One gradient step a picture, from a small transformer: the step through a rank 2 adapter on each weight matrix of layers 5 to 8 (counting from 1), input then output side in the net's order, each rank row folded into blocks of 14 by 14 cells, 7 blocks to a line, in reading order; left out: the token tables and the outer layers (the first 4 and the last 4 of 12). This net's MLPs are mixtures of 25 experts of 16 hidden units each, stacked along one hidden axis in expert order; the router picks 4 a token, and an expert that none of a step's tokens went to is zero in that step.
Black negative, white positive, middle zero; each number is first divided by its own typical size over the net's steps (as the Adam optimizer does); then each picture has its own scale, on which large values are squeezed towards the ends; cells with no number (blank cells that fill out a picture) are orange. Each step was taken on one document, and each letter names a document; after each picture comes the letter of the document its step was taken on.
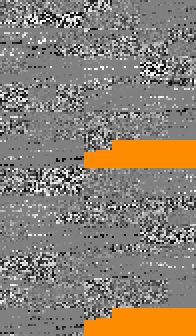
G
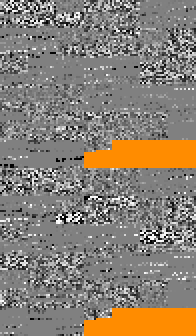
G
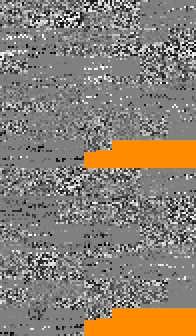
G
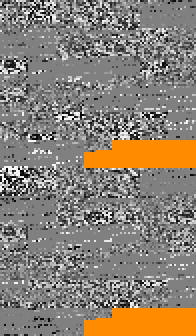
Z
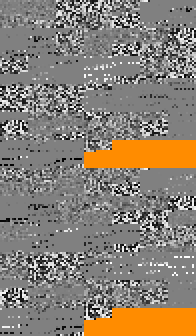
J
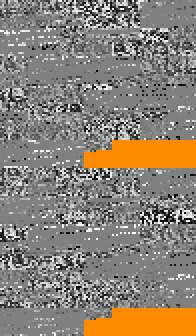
Z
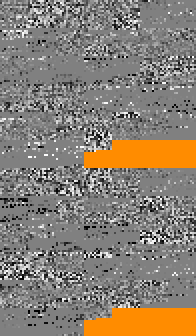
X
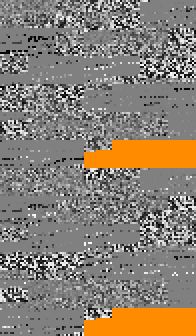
J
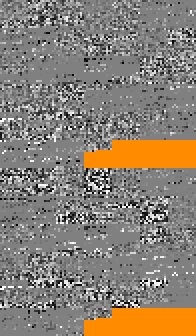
X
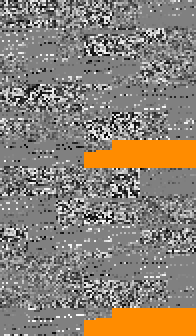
Z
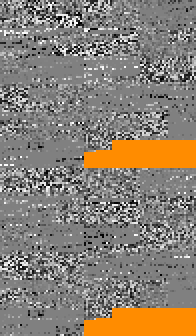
G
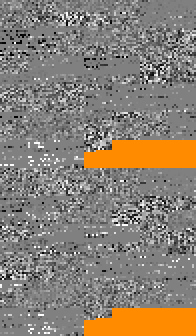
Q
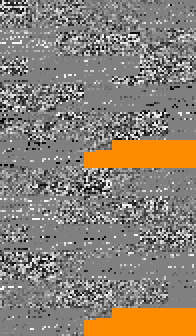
X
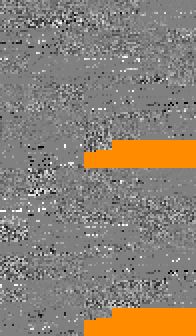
Q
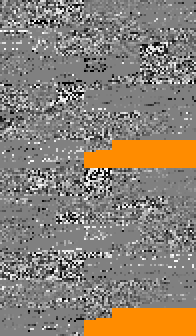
X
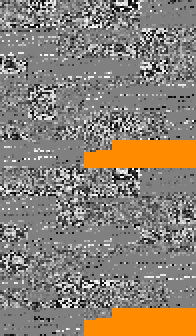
Z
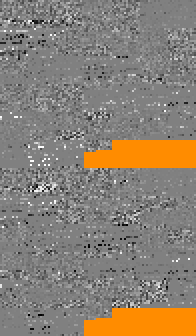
Q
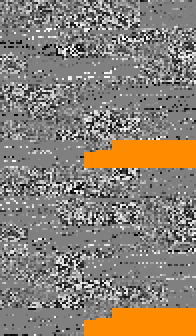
Z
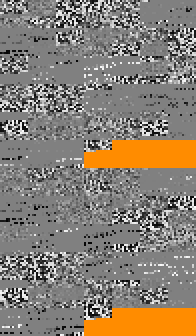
J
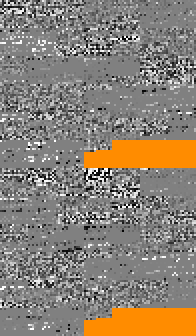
X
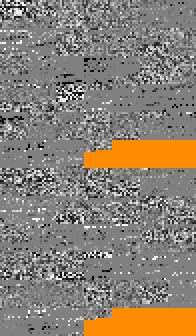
X
